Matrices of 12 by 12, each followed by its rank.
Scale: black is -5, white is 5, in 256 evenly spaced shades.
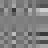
one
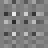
one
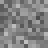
full rank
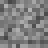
full rank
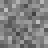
full rank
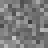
full rank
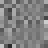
two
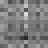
two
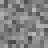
full rank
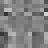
two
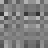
one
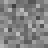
full rank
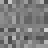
two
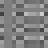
one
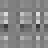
one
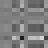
one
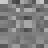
two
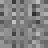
two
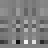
one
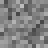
full rank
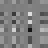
one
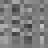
two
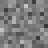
full rank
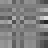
one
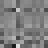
two
